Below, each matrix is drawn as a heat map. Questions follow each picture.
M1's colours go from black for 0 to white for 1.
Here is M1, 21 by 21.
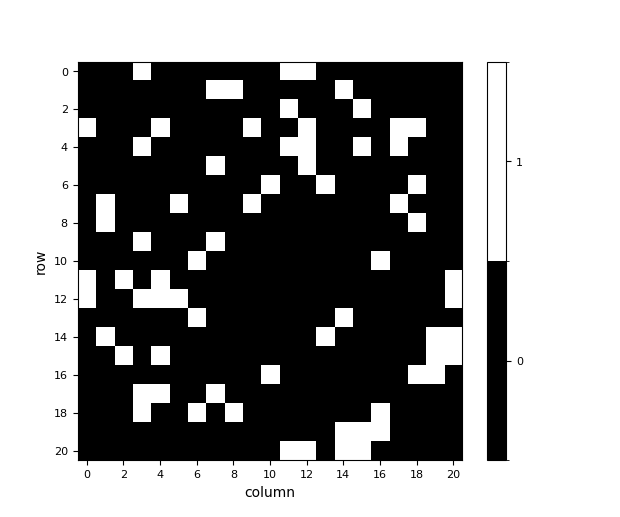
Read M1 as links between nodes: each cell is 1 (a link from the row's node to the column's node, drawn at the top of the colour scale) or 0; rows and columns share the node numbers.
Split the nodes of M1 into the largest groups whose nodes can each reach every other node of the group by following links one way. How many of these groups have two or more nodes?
1
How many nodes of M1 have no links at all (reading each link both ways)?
0
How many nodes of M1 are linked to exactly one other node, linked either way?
0
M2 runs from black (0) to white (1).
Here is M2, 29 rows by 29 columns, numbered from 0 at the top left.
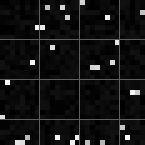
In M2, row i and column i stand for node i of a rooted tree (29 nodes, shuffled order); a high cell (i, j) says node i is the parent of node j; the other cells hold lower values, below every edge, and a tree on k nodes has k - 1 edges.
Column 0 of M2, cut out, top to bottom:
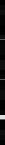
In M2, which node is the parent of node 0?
23
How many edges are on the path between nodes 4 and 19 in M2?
4
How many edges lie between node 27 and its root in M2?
5
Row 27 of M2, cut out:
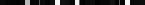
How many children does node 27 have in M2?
4
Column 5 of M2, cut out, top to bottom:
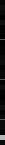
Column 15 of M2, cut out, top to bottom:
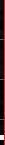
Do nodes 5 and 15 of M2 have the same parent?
yes
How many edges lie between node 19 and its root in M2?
4
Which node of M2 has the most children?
28
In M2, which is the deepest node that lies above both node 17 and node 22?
28
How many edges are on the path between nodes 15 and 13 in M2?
3
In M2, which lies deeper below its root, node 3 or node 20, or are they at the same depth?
the same depth
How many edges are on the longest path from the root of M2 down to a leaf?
13
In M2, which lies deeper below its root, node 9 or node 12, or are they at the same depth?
the same depth
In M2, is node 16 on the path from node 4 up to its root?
no
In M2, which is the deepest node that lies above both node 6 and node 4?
28
